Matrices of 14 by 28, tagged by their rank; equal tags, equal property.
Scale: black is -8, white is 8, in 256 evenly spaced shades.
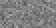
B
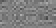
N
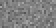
B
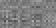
N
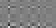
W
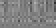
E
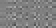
E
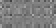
N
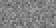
B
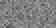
B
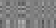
W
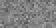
B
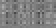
E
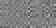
N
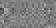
N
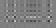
W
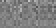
N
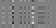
W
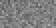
B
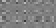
E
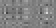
E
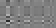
W
